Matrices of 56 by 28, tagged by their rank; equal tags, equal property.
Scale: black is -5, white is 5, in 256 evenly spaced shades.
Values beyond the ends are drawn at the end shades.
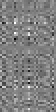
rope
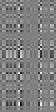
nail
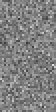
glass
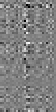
rope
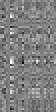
rope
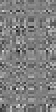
rope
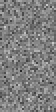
glass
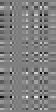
nail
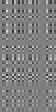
nail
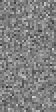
glass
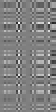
nail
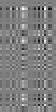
nail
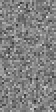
glass
